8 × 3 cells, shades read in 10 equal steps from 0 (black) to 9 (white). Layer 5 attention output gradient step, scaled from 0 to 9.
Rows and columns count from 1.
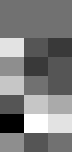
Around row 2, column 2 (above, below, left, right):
4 3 4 4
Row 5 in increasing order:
3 4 7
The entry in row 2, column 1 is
4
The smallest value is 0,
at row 7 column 1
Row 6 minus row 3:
-5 4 4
